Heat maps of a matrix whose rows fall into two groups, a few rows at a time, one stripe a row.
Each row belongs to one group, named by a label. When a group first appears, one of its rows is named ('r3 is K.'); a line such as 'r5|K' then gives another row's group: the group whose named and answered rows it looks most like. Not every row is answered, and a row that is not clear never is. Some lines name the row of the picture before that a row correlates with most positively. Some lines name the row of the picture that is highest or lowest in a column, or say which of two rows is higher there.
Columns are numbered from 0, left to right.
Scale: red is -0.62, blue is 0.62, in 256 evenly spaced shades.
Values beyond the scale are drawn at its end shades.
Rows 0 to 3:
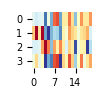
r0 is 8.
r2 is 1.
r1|8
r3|8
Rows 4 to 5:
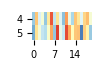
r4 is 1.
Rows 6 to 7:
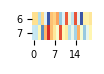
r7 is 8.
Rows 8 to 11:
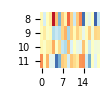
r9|8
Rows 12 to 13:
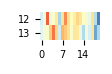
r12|1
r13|1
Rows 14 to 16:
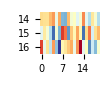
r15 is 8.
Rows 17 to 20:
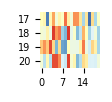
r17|1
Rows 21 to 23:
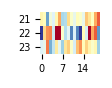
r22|1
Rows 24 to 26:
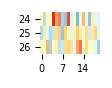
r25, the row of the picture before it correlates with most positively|23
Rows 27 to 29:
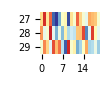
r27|8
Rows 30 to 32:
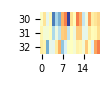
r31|8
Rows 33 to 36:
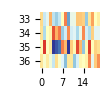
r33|8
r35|8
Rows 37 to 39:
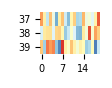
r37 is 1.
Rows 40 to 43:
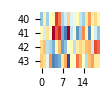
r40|1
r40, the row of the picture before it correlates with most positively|38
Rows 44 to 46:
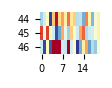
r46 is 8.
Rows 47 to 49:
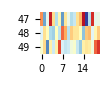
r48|8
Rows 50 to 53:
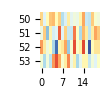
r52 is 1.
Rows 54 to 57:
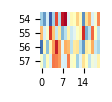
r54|8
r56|1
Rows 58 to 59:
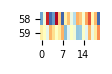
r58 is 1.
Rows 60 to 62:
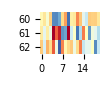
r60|8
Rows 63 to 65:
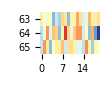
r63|8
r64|1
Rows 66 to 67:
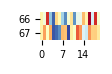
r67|8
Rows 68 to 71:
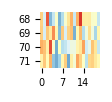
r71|8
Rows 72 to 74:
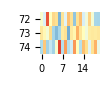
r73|8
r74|1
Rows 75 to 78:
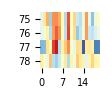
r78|8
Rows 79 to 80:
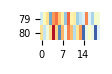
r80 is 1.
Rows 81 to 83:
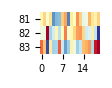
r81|8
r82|1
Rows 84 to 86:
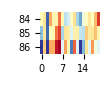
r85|1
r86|1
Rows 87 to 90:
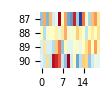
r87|1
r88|8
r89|1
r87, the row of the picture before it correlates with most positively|86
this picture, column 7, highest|89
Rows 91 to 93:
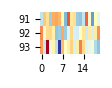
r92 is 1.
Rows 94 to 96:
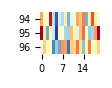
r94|8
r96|8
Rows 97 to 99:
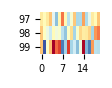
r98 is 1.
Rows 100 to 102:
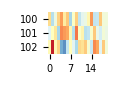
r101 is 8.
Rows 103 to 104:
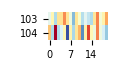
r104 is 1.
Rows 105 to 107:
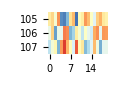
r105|8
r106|1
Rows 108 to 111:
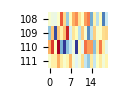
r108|1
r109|1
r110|8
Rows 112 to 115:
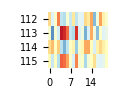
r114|8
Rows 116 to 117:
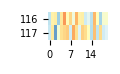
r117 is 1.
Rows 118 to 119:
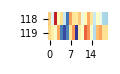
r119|8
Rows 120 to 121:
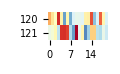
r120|8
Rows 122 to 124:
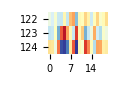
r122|8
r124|8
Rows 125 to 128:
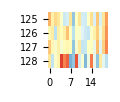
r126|1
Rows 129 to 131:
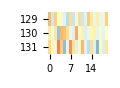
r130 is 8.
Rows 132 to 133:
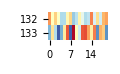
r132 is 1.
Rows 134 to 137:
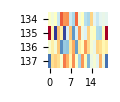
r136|8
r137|1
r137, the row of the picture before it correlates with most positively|133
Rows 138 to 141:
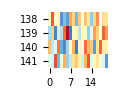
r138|8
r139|1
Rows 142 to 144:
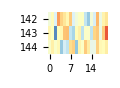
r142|1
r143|1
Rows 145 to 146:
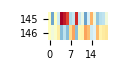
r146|8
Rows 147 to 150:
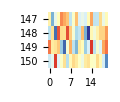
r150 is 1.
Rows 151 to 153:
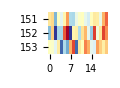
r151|1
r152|1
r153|8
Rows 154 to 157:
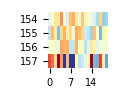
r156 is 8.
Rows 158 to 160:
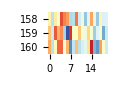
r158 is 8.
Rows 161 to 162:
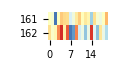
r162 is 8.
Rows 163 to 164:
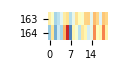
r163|1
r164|1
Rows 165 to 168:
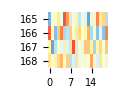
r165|1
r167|8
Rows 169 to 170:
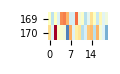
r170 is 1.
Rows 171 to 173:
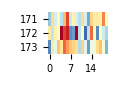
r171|1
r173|1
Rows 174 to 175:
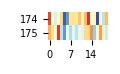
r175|8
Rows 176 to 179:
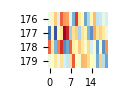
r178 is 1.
